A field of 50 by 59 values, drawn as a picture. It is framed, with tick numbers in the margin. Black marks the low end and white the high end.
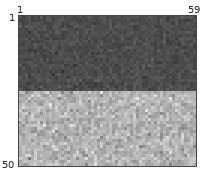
The table splits into 2 rows of 1 panel. Panel 1,1: low, fine-grained, faint in contrast. Panel 2,1: high, fine-grained.
